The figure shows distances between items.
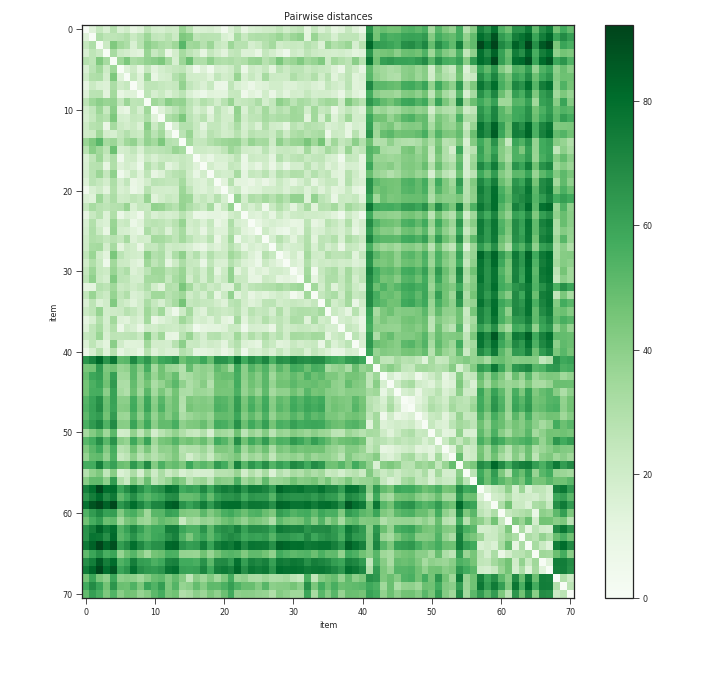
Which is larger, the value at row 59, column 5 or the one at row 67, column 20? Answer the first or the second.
the second
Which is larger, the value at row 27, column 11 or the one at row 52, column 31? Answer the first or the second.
the second
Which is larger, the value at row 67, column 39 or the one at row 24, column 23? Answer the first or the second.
the first
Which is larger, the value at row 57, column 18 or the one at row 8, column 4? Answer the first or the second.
the first
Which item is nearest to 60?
65
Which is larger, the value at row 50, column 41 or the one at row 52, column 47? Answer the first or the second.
the first
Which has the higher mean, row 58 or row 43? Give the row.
58
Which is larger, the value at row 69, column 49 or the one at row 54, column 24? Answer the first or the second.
the second
